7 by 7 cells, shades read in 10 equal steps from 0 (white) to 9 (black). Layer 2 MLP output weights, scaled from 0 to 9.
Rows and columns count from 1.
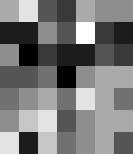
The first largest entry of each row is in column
4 1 2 4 1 4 2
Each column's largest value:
8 9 7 9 8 7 8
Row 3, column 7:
7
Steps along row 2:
same down up down up up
